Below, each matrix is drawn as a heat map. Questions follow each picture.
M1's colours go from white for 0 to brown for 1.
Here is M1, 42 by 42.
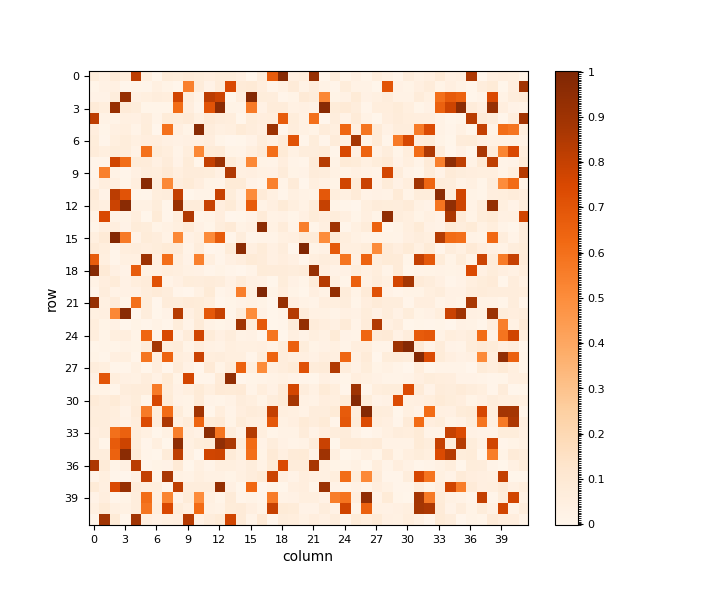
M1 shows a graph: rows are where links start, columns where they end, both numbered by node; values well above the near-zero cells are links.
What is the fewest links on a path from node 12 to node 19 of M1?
2
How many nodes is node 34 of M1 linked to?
10
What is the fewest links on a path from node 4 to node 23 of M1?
4
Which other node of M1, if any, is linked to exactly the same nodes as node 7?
none
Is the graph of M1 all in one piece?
yes
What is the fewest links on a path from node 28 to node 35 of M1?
3
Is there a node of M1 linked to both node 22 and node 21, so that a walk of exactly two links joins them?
no
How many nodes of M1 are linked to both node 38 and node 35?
7
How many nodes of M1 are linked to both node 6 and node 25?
3
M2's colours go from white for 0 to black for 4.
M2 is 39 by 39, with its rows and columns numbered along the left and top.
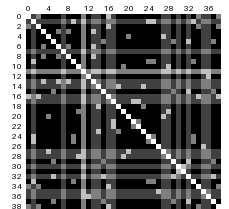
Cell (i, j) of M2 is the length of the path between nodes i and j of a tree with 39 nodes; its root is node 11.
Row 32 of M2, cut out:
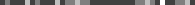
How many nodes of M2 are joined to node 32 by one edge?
5
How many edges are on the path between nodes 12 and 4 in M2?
4
